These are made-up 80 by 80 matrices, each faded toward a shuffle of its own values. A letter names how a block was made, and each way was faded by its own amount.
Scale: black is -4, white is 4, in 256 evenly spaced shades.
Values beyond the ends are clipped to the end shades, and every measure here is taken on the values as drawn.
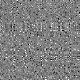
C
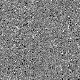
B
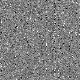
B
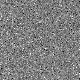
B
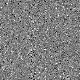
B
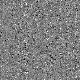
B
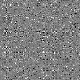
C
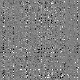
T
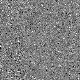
B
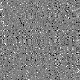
C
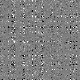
T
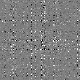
T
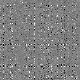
T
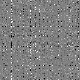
T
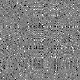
C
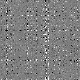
T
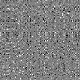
C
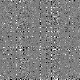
T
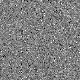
B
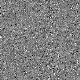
B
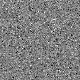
B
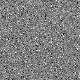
B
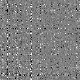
T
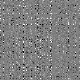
T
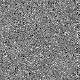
B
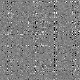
T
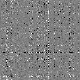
T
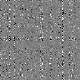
T
